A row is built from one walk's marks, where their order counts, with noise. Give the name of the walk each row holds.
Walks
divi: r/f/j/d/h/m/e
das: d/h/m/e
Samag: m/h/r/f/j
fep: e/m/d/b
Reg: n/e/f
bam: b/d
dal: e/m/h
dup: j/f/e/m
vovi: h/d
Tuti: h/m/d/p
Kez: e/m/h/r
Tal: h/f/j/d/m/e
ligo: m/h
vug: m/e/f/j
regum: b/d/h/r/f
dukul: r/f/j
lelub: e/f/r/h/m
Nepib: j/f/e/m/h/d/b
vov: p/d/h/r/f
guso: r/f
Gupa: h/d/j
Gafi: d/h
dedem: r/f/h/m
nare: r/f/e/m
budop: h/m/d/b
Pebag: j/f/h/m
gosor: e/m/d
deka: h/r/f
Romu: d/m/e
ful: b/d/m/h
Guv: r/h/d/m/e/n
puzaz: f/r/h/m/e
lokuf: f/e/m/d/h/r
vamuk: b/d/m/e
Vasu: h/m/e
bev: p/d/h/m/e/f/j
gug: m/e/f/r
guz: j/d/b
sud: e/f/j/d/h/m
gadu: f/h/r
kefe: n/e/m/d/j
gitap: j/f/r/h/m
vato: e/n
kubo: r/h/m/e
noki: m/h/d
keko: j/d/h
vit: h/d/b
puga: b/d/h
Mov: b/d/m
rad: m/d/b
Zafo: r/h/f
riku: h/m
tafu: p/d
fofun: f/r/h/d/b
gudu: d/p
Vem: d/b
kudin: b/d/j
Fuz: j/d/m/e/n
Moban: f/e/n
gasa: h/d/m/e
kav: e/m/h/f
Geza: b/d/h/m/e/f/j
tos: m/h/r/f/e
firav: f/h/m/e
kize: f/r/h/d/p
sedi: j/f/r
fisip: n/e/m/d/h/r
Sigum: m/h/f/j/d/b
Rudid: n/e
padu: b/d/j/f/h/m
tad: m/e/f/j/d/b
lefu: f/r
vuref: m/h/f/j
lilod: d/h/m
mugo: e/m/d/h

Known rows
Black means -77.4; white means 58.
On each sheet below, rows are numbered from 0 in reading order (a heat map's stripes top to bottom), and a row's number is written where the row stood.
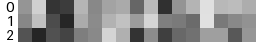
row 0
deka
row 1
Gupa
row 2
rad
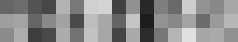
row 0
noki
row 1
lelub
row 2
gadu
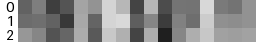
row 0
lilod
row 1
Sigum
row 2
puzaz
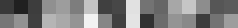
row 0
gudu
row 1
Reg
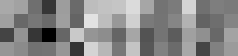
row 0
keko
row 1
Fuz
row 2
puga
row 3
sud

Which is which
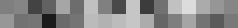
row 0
kize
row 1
guz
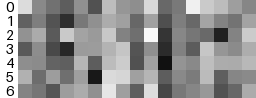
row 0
dukul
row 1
Geza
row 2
vato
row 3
budop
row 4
tos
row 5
dup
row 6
kefe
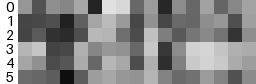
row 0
vug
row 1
Mov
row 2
Vem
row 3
Zafo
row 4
dedem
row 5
kudin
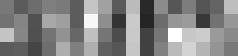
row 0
fep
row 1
Moban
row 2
guso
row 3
vov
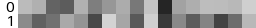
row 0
kubo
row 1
gosor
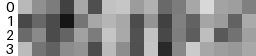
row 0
gitap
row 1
ful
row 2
das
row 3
nare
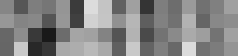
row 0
tad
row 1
Nepib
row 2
regum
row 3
vovi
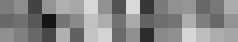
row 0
fisip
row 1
padu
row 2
Samag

